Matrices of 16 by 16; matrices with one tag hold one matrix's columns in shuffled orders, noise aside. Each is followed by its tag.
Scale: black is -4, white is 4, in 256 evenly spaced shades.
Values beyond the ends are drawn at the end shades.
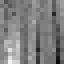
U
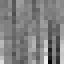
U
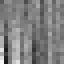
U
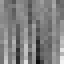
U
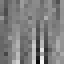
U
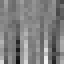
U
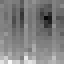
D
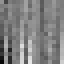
U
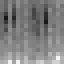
D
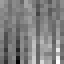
U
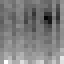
D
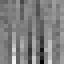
U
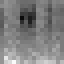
D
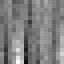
U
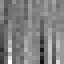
U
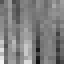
U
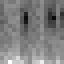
D
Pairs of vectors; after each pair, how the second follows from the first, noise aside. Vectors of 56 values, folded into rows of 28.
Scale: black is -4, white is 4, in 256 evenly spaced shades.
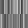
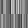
shuffled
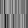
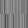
shrunk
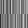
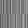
shrunk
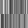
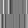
partly zeroed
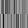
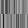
copied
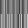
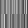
wrapped around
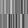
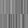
shrunk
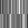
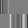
partly zeroed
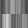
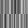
shuffled
